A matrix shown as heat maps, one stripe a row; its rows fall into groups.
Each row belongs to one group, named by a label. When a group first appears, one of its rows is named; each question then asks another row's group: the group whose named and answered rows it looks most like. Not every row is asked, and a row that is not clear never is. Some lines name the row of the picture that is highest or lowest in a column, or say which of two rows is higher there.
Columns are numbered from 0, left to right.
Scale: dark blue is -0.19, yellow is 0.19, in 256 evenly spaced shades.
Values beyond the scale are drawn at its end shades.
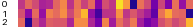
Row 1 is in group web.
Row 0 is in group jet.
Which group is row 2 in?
web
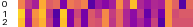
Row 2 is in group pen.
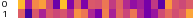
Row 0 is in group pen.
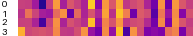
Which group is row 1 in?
jet
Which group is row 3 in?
web
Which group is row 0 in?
jet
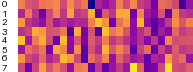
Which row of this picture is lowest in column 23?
0
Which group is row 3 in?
jet
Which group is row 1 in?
jet
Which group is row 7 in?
web
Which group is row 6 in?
pen
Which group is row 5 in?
jet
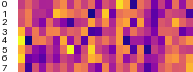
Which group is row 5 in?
pen
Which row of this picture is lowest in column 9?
4
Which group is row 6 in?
pen
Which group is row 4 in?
pen
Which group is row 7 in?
web
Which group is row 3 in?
web
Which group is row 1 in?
web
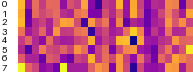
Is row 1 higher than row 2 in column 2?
Yes
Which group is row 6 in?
jet
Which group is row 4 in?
jet
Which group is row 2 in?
pen
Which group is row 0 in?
web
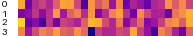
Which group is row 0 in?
pen
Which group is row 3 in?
web
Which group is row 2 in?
pen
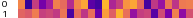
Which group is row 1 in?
jet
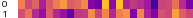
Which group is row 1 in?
jet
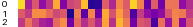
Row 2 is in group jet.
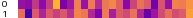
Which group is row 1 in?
web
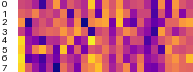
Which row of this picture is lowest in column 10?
3
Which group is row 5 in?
pen
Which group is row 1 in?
jet
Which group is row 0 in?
jet
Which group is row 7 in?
pen
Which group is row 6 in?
pen
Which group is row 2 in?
pen
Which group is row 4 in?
pen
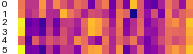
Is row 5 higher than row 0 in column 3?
No
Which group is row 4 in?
web
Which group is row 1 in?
pen
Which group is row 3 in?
pen
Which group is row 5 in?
pen
